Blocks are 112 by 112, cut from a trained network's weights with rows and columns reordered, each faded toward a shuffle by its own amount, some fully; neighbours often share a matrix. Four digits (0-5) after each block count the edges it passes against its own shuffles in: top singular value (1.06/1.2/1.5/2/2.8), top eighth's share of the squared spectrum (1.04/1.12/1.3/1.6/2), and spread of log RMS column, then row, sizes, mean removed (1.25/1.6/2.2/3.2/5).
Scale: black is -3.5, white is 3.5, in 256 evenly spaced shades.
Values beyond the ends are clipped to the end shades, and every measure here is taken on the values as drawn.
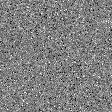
0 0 0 0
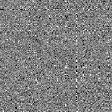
4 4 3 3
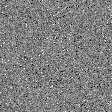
0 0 0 0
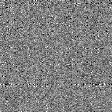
3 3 1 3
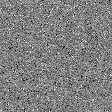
0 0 0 0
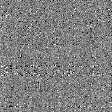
3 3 1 3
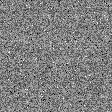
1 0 0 0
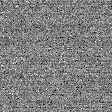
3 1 0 0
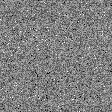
0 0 0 0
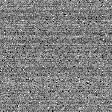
3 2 1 1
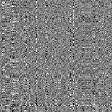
4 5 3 3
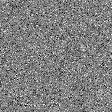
3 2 0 1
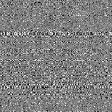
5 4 1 4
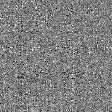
2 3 1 2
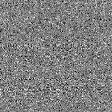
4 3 1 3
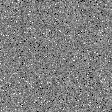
1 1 0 1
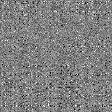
3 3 1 3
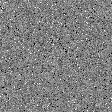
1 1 0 0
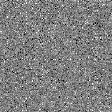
3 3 2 2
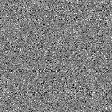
3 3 0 2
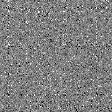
3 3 2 2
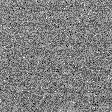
1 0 0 0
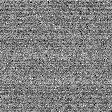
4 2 0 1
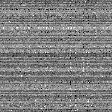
5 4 2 3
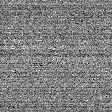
4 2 0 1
